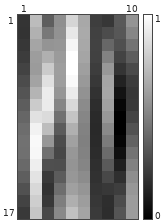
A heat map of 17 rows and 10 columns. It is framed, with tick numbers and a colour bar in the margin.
Values change most from cell to cell in the bottom left. The ninth with the lowest average is the middle right. Streaks run downward.
